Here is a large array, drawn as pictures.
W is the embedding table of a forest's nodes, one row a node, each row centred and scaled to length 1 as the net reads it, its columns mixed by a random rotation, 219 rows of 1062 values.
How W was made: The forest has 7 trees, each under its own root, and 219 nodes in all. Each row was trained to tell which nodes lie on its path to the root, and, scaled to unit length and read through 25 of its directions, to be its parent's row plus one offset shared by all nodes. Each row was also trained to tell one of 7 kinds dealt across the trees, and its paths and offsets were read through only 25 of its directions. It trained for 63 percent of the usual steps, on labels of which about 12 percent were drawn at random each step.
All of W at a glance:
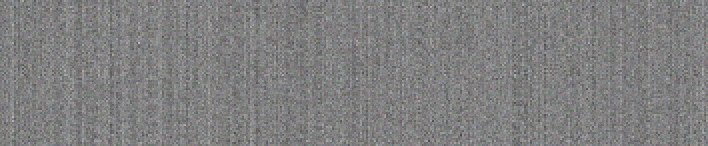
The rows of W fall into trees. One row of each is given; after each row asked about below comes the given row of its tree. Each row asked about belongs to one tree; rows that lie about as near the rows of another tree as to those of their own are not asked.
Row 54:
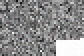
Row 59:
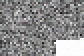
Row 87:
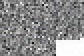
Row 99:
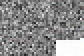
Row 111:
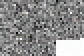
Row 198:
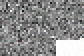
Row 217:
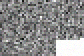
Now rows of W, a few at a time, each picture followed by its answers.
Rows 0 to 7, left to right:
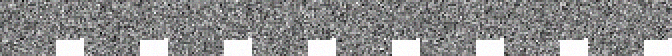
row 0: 217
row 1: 111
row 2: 99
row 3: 198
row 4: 87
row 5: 217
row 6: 198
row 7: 87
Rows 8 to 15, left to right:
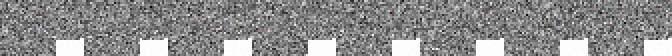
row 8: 198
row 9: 217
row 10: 217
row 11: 99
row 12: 111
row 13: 54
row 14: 217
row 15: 217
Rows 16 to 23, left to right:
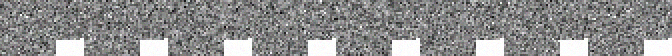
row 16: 111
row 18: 54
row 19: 99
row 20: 99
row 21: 217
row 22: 111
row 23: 111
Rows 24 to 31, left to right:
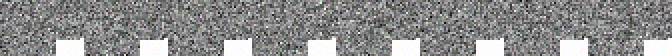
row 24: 217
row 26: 87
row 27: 59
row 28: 198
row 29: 111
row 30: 198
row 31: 198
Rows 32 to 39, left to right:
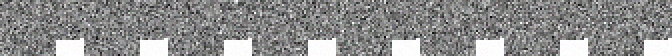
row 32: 87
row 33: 217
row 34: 99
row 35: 87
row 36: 111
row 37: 217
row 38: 99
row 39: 99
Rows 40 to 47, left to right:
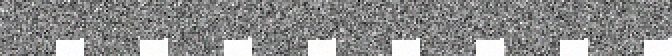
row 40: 99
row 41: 198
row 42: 217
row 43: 111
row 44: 217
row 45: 54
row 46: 87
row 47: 111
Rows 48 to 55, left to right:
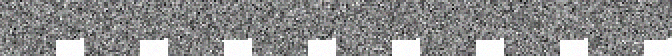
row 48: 87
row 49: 198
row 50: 111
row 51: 111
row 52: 87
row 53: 99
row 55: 59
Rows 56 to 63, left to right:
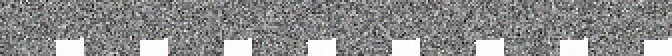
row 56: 217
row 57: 54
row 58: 99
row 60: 99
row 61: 54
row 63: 217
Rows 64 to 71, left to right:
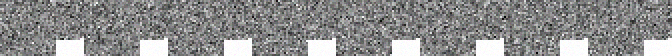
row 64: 217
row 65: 217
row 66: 87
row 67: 99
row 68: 198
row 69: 87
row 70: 59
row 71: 198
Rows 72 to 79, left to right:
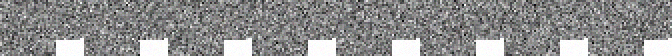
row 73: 87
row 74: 59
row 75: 87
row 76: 111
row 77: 111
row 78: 59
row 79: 87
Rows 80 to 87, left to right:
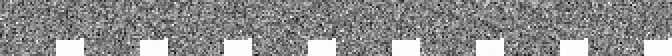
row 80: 217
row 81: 198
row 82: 217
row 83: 198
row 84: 87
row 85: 87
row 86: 99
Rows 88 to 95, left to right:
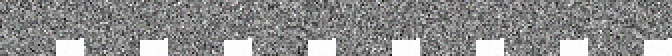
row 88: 198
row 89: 87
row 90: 59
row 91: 99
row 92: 87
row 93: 54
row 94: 87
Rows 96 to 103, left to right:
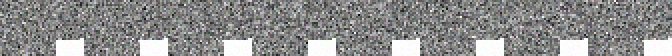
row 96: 54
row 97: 217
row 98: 198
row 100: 217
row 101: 198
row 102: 198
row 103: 217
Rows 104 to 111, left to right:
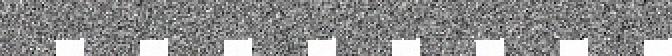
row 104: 87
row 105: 111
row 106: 111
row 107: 111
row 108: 111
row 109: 198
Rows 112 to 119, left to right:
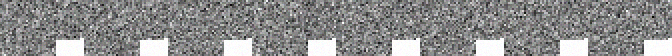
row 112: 87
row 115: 87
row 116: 87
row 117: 54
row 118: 99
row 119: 111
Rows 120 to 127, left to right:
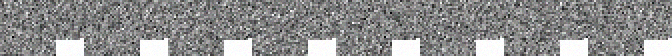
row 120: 111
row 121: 87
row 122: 198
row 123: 111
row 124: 111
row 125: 217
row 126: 198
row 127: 99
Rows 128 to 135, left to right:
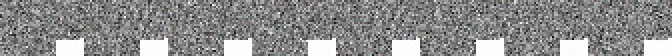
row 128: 87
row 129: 99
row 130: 87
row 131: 111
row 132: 99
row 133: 59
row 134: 217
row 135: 217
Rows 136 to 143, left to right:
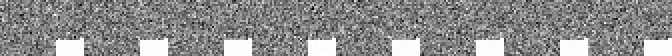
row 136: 54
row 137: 198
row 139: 217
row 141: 99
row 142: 59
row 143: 111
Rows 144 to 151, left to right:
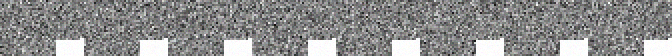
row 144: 217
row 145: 198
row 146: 111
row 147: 111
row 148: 59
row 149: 59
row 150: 99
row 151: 87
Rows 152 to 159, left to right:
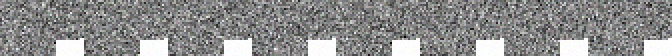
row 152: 198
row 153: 99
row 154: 198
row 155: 217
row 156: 111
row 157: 99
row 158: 111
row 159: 87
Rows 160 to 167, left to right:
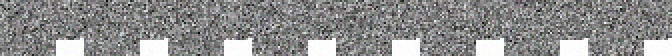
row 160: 111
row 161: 217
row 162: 54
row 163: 87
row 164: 111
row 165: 111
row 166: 198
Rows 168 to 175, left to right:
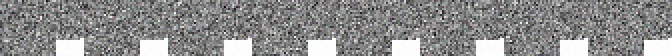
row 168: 217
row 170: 217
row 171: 99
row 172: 99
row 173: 198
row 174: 217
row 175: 87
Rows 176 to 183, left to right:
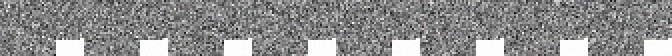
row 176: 87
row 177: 198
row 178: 111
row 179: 99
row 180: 111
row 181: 217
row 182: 217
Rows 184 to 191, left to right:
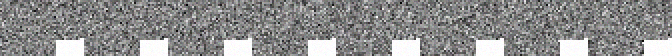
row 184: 198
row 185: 198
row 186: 111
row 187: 198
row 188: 99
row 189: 198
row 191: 59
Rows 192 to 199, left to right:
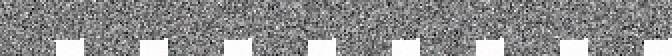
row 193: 198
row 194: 217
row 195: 99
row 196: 111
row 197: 198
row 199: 111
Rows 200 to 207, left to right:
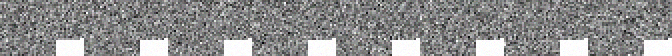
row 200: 111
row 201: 87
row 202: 54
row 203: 198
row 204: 87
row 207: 198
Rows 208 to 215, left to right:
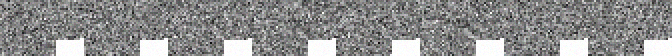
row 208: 111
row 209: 54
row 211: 198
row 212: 198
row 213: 198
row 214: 99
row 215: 99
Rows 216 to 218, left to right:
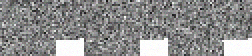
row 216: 198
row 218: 111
